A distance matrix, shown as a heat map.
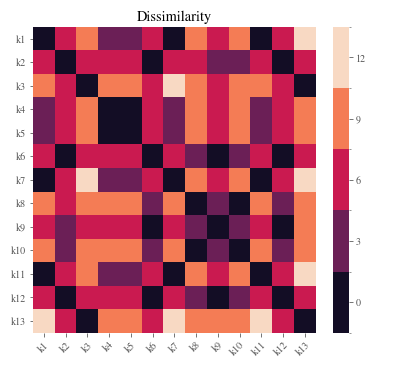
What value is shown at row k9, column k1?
6
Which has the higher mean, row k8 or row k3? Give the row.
k3
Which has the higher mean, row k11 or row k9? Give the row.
k11
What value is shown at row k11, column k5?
3
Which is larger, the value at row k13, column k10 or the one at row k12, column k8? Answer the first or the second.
the first
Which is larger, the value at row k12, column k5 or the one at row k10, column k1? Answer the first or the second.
the second
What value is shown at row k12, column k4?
6
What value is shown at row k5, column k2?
6
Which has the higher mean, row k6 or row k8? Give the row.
k8
